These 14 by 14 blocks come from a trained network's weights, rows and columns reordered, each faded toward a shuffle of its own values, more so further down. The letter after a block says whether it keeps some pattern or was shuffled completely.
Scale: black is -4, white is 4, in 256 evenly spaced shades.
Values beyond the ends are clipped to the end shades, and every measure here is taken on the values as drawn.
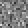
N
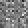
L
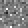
N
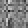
L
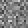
L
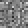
L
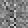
L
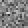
N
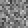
N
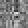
L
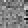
L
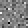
N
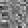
L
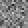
N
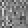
L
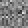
L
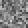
N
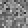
N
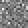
N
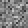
N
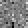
L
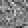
N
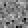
N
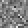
N
